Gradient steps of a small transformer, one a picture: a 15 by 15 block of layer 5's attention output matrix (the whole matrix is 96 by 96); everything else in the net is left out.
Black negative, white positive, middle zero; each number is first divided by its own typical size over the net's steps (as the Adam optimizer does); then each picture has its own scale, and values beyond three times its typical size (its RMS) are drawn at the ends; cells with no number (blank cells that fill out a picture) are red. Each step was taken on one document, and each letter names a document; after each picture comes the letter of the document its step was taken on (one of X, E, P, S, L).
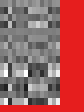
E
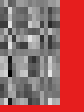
E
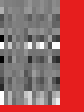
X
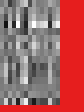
E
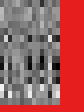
X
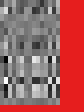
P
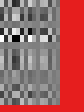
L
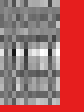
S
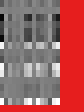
X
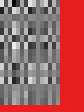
L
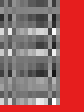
S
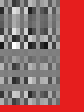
L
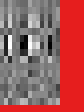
E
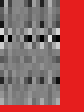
X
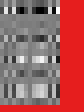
P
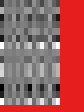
X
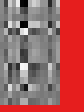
E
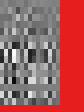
L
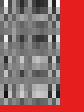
P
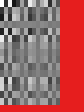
L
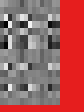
E
